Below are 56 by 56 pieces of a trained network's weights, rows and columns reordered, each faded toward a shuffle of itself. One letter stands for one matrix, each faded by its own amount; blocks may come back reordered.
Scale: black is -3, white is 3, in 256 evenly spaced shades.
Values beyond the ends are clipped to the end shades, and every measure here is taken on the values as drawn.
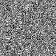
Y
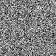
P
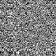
Y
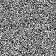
P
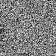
P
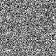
Y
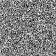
P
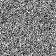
P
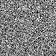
P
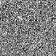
Y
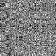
Y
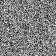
P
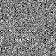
Y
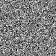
P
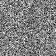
P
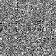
Y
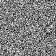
P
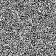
P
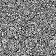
P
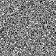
Y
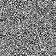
Y
